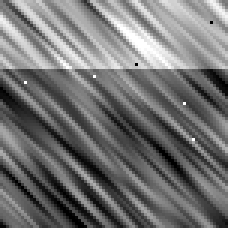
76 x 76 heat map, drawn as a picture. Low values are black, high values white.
Seam: horizontal, 30% of the way down, the top part higher. Grain: diagonal, down to the right. Lone odd cells: 6, 4 higher and 2 lower than their neighbours.
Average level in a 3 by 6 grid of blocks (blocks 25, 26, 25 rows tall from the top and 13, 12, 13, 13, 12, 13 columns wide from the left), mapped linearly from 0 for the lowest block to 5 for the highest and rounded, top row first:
444554
112111
100111
